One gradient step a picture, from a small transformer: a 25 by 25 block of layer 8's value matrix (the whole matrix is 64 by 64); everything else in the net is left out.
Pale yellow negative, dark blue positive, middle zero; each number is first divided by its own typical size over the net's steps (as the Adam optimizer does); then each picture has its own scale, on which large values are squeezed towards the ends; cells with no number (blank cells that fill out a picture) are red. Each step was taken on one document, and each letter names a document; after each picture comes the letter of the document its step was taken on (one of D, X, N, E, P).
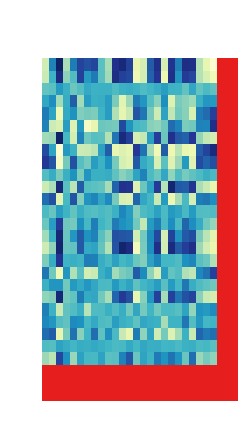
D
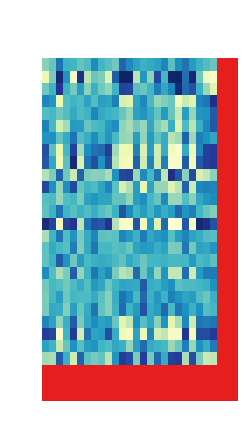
D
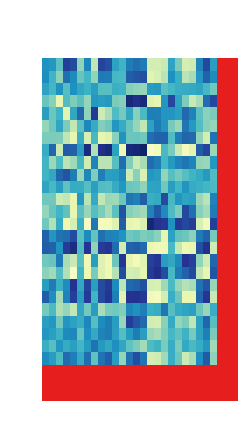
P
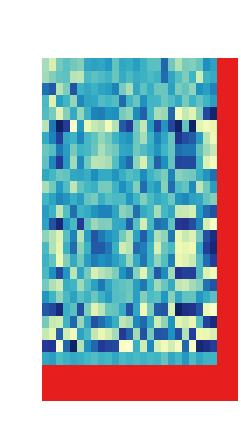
D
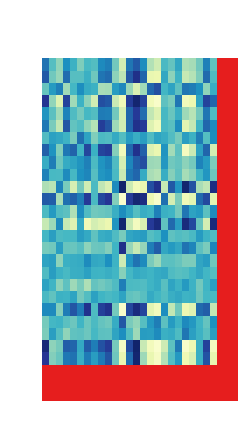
P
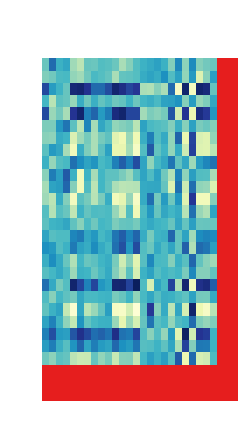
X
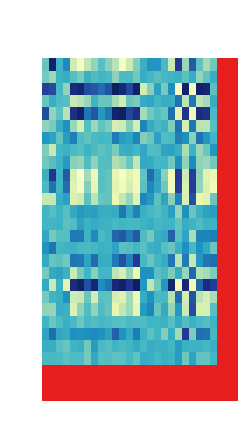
X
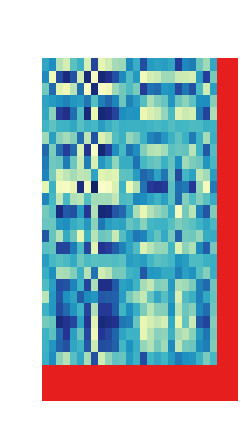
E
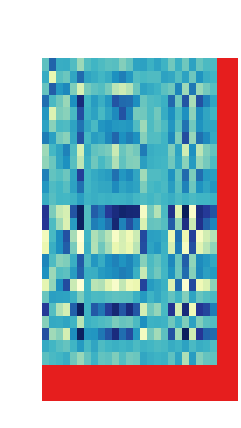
X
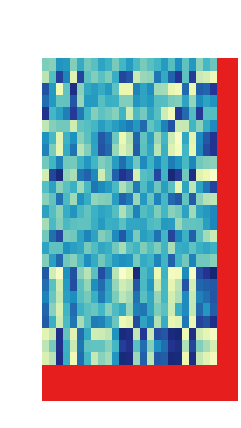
D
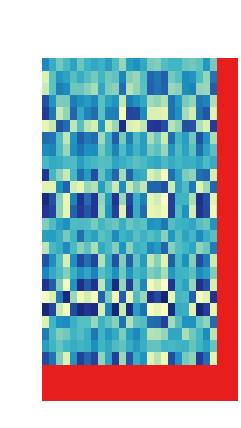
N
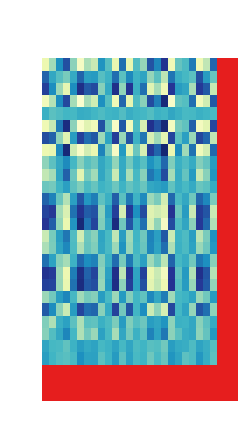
N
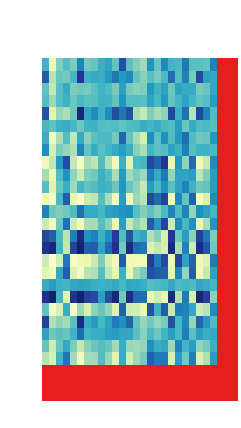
N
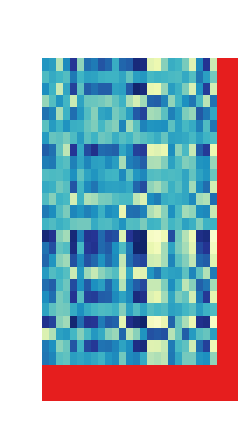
P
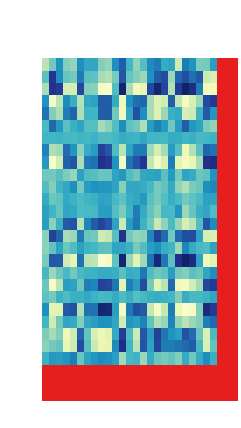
D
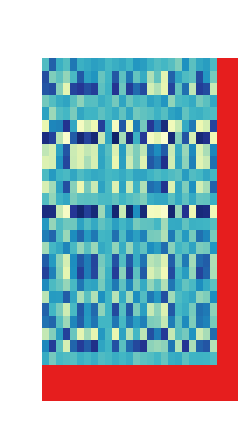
N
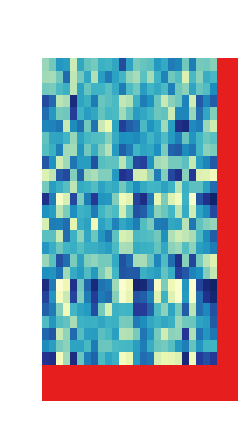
D
